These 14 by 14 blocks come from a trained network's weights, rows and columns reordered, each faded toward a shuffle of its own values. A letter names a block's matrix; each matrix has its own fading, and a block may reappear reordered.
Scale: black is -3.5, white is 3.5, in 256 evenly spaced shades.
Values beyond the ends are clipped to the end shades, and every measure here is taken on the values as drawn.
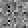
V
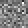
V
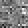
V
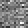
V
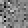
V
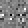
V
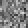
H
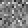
H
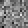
V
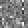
V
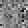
V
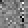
V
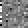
V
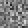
H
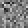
H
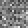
H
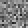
H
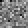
H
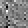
V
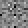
V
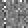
V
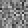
H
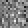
V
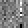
V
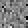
V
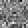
H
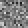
H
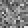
H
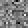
H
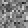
H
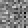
H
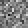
H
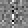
V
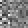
V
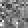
V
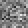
H
